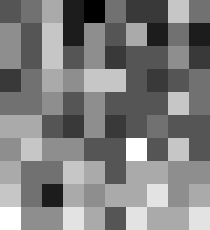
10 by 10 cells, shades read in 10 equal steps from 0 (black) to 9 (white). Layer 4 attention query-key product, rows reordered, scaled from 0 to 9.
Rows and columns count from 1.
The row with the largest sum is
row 10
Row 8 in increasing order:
3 4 4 5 5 6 6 6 6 7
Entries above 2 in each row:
6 7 8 8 10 8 10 10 9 10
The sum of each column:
52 44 49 41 47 36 49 38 52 40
